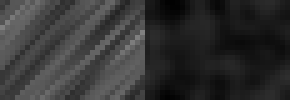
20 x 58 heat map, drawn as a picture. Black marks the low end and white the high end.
It is made of 1 by 2 panels. Panel 1,1: low, slanting up to the right. Panel 1,2: very low, blotchy, faint in contrast.
